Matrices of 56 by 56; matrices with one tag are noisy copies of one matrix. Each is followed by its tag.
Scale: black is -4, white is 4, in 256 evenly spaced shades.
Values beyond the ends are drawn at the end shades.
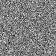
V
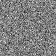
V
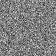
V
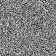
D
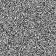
V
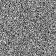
V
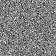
V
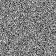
V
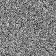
D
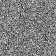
V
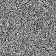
D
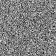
V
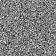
V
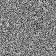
D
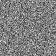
V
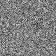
D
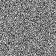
V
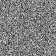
V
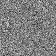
D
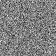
V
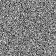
V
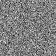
V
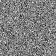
V
